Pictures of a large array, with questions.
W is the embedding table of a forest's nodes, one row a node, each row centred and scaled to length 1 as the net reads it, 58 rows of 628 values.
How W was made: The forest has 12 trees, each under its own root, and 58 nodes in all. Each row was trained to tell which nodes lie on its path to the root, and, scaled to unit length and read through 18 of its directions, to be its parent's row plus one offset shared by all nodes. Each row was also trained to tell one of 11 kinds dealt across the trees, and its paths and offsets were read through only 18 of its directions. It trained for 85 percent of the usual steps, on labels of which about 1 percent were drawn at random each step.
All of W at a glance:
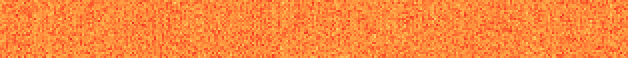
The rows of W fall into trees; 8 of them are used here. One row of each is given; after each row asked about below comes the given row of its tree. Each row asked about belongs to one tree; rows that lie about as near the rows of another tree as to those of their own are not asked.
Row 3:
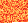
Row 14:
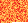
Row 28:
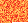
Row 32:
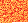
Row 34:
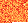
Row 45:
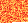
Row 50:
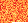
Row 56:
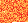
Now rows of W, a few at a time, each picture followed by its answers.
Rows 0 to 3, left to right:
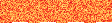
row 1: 14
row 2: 56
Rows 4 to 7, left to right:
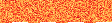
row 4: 56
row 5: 45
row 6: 34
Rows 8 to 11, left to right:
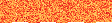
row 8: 50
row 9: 56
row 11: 34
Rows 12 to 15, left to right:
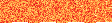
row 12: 34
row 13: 45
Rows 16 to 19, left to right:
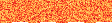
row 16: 56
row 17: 45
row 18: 3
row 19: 3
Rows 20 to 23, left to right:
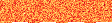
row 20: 45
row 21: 28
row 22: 34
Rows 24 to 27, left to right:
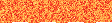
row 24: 45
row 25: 32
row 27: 14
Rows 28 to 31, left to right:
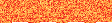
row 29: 45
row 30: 32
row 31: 56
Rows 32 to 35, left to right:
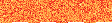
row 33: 32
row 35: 14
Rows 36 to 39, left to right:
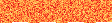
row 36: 56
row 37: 28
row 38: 28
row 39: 34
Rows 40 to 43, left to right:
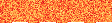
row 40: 14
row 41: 56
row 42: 14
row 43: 45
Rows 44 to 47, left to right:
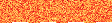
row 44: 34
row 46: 34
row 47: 28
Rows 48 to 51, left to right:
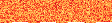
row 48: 32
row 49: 56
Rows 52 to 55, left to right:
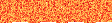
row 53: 45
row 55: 50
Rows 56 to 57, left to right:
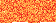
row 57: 34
